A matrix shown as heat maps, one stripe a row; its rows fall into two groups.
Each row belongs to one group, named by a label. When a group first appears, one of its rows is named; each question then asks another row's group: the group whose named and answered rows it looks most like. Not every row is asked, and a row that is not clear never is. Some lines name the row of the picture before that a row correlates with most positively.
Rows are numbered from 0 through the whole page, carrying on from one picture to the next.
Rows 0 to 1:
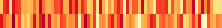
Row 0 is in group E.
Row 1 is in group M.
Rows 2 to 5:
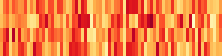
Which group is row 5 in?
E
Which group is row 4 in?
E
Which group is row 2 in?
E
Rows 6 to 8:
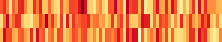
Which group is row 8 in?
E
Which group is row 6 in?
E
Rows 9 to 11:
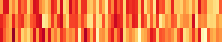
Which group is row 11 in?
M
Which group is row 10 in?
E
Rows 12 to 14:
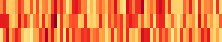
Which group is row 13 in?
E
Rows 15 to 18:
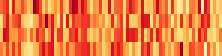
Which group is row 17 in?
E
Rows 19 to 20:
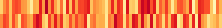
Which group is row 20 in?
E
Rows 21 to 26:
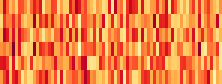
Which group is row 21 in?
E
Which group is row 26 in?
M
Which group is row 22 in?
M
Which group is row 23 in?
E
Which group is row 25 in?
E
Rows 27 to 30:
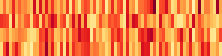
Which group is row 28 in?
E
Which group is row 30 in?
M
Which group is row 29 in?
M
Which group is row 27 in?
M
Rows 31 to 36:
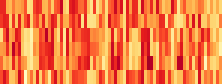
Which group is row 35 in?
M
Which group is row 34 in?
M
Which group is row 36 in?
E
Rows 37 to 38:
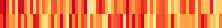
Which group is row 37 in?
E
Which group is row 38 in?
E
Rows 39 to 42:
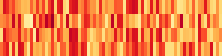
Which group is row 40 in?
M
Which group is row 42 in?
E
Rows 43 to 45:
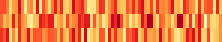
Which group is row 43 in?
E
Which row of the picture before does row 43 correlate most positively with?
42
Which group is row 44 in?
M
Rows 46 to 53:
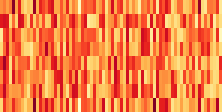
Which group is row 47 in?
E
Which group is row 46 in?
M
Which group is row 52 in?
E
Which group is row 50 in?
E
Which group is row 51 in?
E
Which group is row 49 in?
M
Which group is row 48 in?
M
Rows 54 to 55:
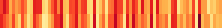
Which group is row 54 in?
E
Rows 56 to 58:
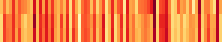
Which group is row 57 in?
M
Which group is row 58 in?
M
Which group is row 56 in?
M
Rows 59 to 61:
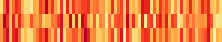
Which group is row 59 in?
M
